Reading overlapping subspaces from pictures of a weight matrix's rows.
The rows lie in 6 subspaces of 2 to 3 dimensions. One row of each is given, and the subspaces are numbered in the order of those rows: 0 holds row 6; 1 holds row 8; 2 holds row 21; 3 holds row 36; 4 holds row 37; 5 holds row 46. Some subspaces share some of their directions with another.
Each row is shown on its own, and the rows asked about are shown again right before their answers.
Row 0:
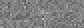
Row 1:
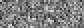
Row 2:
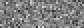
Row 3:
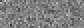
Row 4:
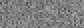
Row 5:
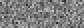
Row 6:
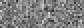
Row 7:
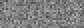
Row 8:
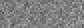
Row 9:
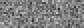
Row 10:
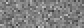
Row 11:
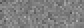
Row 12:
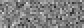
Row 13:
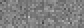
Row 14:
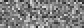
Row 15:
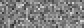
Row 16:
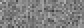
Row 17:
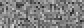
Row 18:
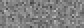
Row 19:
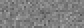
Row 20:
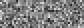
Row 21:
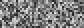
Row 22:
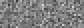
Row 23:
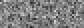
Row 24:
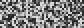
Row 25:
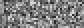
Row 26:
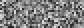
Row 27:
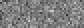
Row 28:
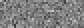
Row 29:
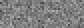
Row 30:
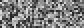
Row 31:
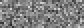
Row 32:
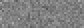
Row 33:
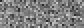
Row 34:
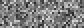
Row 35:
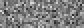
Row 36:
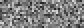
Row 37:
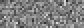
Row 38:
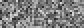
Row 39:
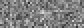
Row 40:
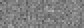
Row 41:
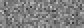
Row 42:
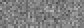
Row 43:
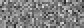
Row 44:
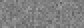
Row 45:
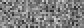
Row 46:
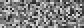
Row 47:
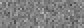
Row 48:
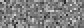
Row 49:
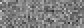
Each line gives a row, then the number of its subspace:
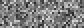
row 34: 2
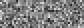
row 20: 3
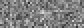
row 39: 2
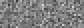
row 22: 0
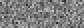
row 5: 4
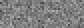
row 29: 3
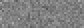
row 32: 5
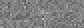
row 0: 2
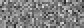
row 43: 4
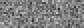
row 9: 3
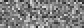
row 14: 5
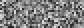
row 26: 4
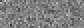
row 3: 0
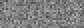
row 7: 5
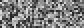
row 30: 2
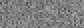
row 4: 4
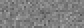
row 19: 2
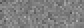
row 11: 4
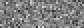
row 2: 5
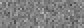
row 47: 2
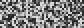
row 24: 5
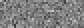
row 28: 4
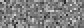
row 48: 4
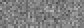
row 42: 3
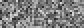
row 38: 2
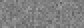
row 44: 2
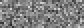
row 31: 3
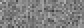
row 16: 0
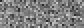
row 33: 0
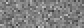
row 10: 5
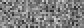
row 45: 3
